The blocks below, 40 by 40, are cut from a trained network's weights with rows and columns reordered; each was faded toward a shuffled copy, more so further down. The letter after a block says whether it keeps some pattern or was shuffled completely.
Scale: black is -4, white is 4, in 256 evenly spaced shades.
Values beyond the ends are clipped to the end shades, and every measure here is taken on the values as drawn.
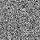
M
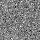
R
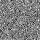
R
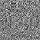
M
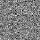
M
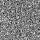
R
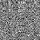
M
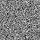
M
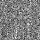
M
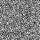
R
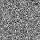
M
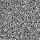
R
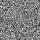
M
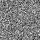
R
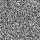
R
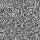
M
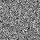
R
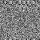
M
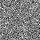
R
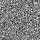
R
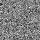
R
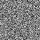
M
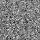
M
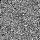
R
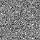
M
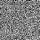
M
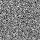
R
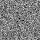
R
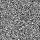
R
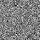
M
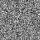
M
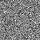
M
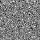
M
